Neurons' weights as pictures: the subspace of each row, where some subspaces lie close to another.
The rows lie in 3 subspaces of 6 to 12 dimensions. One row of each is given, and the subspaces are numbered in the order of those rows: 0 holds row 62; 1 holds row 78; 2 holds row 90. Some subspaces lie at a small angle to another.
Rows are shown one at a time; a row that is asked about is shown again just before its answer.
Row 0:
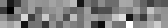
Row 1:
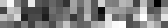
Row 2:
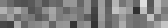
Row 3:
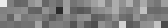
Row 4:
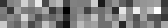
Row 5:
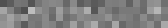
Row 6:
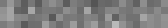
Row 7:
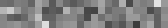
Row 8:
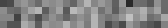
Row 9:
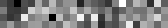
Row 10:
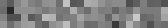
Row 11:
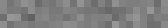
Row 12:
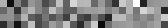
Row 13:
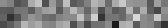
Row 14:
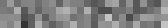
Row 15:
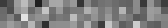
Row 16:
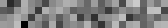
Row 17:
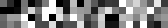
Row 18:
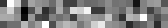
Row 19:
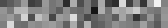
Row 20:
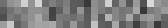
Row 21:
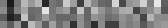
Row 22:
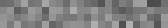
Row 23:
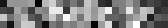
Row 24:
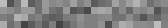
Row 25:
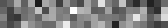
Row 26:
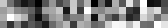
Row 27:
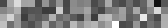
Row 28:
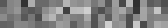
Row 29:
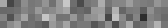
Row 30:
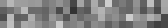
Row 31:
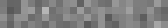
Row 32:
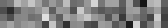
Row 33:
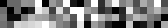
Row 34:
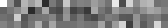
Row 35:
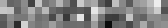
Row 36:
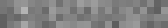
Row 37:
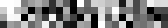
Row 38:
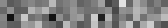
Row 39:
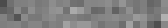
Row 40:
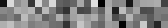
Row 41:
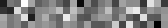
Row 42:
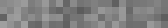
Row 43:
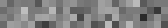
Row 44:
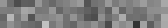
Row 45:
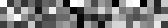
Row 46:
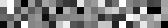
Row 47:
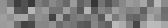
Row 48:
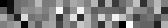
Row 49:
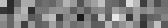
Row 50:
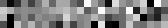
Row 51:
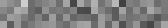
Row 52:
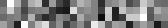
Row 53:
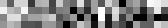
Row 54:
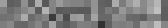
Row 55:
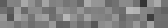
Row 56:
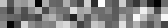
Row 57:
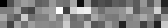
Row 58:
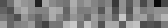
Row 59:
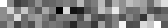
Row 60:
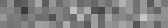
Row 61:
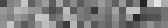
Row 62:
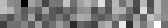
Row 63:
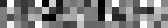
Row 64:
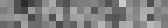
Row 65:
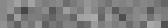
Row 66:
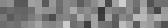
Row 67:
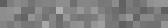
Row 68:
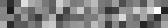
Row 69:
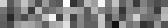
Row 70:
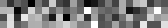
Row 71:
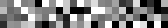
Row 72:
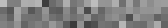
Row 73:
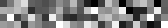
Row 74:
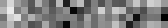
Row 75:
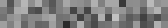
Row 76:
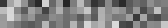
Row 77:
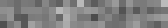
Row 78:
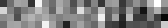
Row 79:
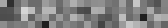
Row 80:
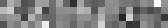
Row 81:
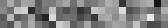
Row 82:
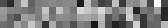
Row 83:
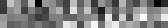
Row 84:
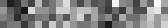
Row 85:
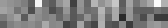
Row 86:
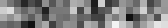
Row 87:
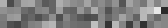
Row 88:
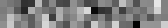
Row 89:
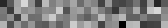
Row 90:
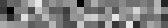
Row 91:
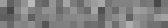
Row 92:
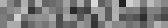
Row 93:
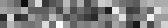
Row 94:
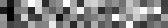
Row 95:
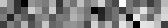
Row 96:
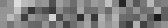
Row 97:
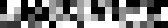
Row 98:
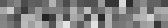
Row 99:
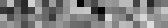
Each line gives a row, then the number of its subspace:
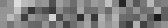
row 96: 1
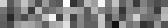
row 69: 2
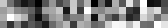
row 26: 0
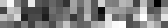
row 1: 1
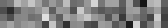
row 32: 0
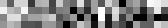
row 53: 1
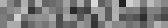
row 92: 2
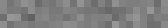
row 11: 2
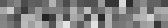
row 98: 0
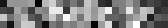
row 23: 0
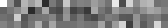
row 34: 2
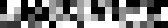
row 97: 1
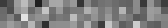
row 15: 0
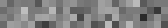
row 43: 2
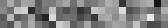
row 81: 0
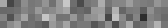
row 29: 2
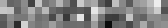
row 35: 2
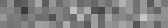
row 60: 1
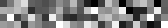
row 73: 0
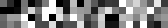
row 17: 0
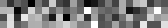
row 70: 0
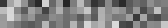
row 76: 1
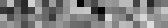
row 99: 2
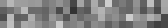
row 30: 0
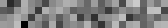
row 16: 2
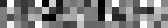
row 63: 2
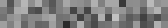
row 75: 1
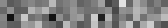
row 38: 0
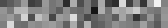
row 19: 0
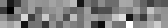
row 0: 2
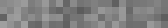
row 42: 2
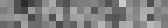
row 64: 0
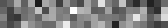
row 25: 2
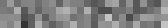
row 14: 2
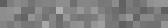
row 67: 2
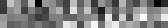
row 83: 1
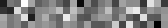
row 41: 0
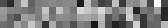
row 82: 0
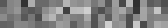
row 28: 0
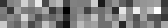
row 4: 2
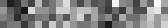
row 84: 2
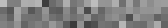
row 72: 1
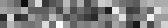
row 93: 0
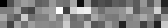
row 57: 0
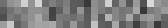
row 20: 0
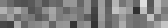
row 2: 0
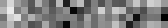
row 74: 2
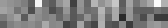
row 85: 1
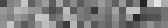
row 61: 0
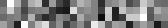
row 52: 2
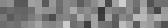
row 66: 1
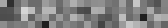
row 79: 1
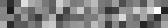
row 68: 2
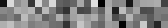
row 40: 2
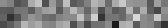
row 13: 1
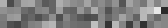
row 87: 2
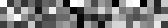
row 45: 2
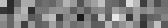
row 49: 2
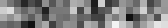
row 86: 0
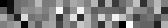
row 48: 2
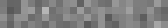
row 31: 0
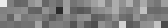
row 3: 1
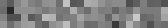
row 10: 2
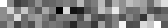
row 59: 1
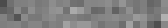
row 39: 2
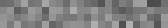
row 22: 0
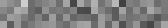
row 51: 2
